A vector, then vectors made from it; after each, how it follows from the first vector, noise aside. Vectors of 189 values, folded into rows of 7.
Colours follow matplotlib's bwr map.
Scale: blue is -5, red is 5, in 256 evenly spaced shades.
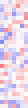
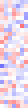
negated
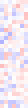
shrunk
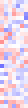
negated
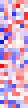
scaled up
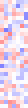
negated
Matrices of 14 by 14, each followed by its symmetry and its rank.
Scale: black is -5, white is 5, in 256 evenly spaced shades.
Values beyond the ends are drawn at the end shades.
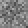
symmetric, full rank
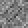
symmetric, full rank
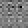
neither, rank three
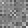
symmetric, rank three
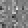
neither, rank three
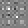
symmetric, rank three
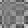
symmetric, rank two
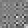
symmetric, rank two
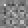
symmetric, rank three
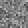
neither, full rank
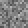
neither, full rank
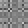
symmetric, rank two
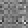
neither, rank three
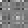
symmetric, rank two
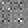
symmetric, rank three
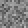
neither, full rank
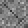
symmetric, full rank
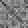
symmetric, full rank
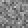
neither, full rank
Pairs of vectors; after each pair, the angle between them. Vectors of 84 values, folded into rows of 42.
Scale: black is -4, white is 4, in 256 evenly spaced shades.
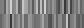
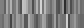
nearly parallel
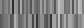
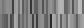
nearly parallel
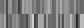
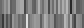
orthogonal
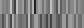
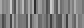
nearly parallel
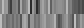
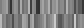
nearly parallel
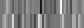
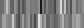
nearly parallel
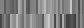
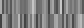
orthogonal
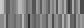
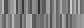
orthogonal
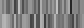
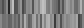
orthogonal
